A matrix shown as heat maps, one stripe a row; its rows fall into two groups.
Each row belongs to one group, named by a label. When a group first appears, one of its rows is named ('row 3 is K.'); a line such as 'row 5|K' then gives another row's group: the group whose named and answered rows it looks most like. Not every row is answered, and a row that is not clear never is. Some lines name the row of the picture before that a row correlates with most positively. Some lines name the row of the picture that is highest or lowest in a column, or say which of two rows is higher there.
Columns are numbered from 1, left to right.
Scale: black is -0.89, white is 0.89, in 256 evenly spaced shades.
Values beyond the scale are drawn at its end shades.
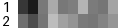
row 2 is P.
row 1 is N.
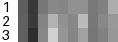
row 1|N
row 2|N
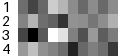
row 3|P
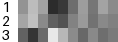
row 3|P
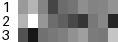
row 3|N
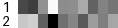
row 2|N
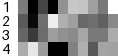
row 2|P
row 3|N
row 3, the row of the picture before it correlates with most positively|1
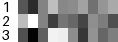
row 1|N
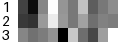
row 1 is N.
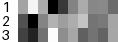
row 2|N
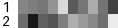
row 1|P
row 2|N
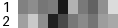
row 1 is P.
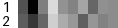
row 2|P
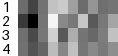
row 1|P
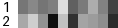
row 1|P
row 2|P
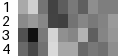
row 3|N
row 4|P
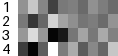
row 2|P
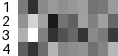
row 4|N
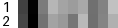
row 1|N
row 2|N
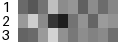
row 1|P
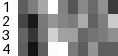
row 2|N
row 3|P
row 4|P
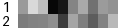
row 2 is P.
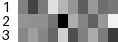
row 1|P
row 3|P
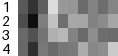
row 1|P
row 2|N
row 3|P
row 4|N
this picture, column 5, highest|3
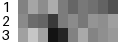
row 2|N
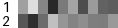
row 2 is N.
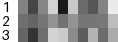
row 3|P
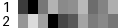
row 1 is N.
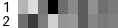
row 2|P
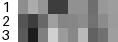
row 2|N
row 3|N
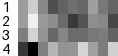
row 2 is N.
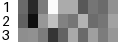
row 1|P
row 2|N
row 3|N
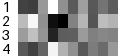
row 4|P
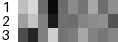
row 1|N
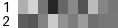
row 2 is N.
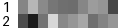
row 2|N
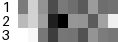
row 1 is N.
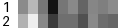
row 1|N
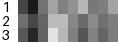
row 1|N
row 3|P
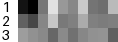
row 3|P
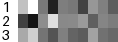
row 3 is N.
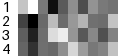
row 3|P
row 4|N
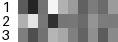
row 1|P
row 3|P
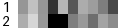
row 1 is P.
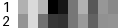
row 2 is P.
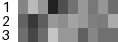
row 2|N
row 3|P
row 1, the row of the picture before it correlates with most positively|1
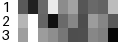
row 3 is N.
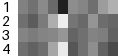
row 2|P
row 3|P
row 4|P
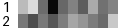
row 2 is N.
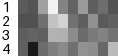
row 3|P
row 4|N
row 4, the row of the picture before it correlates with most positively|2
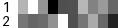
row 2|P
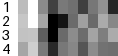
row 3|N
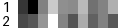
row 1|N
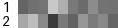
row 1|P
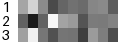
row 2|P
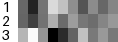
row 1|P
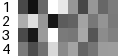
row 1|P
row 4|P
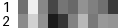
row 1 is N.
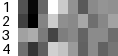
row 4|P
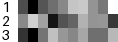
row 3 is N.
